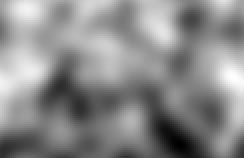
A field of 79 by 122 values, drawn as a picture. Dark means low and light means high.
No lone cell stands out from its neighbours. The histogram is bell-shaped. There is an overall slope up to the top. The field is smooth, with broad soft blobs. The bottom right is the ninth with the lowest average.
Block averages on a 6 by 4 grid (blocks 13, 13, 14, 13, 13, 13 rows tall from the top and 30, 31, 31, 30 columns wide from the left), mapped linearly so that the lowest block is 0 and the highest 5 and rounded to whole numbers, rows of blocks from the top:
5443 | 4442 | 5334 | 3123 | 3112 | 1101
